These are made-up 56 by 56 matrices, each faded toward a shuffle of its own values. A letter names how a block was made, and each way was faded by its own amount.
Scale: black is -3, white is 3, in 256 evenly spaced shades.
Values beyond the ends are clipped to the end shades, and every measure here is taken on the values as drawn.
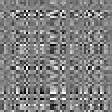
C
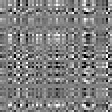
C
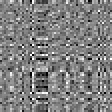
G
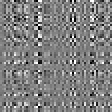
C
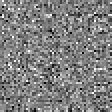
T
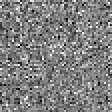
T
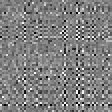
G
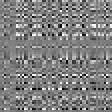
C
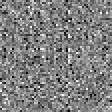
T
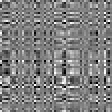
C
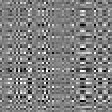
C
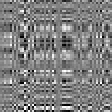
C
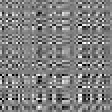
C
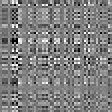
C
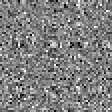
T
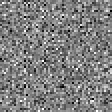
T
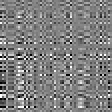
C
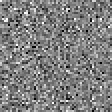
T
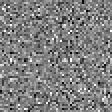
T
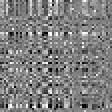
G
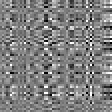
C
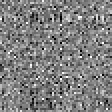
T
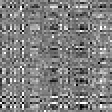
G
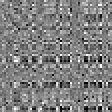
G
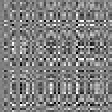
C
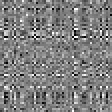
G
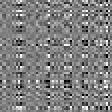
C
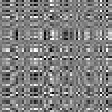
C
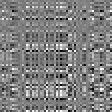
C
